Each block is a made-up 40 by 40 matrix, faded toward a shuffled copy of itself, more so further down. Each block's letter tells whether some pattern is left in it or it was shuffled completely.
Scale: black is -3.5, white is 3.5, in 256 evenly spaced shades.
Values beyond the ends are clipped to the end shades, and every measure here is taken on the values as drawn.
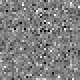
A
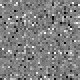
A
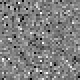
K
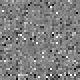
A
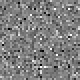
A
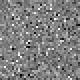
K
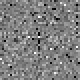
A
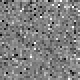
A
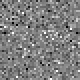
K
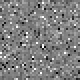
K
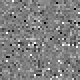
A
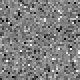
K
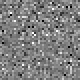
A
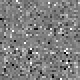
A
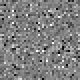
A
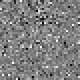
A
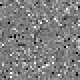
K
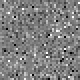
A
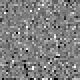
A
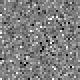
K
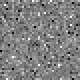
K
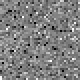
K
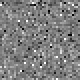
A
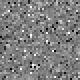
K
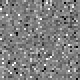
K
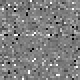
A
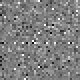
A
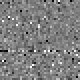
A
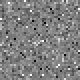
K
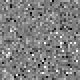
K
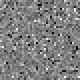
K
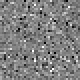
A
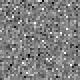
K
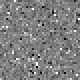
K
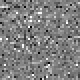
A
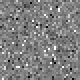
K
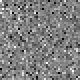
K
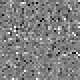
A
